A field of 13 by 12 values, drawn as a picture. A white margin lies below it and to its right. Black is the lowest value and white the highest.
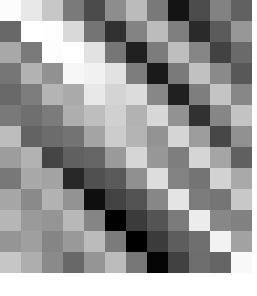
The top left is the ninth with the highest average. The grain runs diagonally down to the right. The bottom left is the smoothest part. The bottom middle is the ninth with the lowest average.
